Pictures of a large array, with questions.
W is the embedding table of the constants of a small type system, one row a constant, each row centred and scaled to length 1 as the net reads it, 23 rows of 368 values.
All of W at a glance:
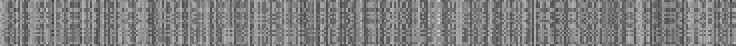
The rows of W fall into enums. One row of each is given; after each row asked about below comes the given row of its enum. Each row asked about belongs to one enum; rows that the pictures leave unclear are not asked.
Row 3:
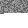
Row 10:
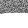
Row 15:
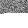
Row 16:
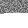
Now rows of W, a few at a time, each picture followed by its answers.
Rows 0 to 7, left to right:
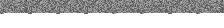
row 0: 15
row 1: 3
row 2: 3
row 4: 10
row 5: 10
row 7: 15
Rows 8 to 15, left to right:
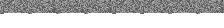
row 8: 3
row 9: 15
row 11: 15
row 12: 3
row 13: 3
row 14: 16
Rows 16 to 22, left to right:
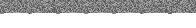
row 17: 15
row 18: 16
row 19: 16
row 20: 16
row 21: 10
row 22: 3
